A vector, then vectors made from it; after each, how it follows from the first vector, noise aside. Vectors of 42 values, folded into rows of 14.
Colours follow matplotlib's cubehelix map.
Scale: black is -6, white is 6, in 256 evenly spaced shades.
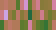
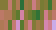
wrapped around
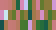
scaled up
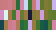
scaled up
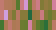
copied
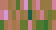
copied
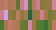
copied
